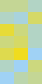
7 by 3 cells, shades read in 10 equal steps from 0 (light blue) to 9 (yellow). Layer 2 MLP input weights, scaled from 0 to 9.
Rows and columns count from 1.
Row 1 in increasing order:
2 4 4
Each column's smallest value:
0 0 0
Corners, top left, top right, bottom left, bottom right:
4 2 0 4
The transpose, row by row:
4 2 8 5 7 2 0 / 4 1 5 6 9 0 3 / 2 6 2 2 0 5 4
